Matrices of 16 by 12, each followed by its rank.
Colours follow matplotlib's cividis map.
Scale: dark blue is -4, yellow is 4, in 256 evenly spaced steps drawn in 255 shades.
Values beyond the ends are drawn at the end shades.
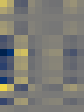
one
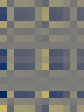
one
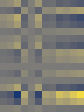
one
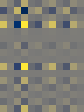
one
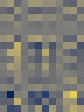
two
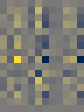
two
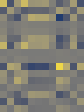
two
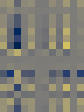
two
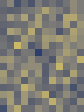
full rank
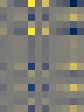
one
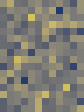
full rank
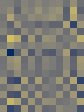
two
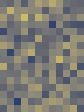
full rank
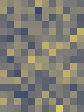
full rank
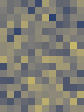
full rank
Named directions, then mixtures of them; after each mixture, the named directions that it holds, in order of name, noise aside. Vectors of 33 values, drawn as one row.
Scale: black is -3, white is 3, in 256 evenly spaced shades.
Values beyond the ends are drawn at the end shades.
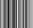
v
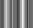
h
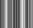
h, v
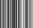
h, v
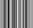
v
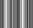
h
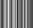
v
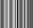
v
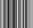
v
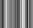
h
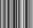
h, v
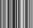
h, v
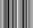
h, v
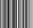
v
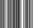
h, v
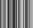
h, v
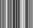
h, v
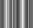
h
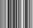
h, v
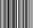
v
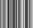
h, v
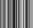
h, v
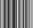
v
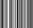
v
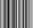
v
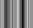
h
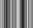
h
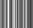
v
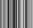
h, v
